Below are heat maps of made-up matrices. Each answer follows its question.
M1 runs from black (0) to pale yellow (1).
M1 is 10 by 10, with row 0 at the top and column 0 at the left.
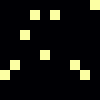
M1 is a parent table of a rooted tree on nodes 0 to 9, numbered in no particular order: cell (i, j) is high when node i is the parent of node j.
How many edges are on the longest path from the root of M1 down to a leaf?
3
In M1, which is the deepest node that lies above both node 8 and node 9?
7
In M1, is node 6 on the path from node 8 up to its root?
yes
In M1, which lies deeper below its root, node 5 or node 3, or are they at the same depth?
the same depth
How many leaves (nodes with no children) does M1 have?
4
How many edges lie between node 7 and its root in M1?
1
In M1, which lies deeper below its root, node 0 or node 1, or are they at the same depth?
node 0
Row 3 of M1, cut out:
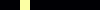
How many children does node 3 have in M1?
1
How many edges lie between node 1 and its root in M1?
1
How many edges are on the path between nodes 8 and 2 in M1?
5
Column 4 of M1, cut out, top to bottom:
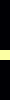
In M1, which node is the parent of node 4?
5
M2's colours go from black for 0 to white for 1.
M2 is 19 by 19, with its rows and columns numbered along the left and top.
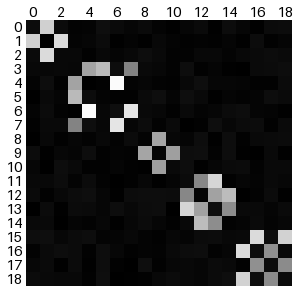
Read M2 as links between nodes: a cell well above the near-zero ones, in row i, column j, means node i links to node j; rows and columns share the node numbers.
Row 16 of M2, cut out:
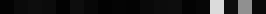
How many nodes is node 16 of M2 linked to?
2
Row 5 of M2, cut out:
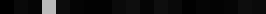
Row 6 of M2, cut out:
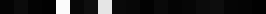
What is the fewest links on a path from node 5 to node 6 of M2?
3
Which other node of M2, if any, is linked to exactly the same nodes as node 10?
node 8
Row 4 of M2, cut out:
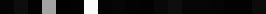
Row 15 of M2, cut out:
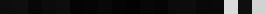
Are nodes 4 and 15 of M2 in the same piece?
no
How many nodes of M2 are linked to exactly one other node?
5
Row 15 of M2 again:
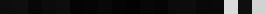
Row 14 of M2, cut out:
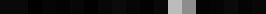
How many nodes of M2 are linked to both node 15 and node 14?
0
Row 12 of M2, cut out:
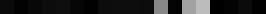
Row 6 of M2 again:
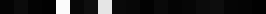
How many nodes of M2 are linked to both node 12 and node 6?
0
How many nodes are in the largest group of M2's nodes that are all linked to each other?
3
